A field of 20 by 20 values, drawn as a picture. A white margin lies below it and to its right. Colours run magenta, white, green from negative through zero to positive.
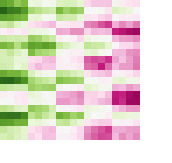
Stripes running across repeat 4 times from top to bottom. The ninth with the lowest average is the bottom right. Values rise toward the left.
